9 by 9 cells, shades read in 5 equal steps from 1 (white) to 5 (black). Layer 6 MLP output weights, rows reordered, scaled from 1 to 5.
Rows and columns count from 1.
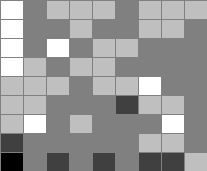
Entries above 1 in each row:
8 8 7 8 8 9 7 9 9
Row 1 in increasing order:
1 2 2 2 2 2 2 3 3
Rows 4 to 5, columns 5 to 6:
2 3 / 2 2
